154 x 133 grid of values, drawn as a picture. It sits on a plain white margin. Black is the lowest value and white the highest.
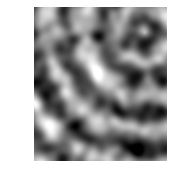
Mirror symmetry: none. Ninth with the lowest average: bottom right. Rings: centred on the top right. Grain: smooth.
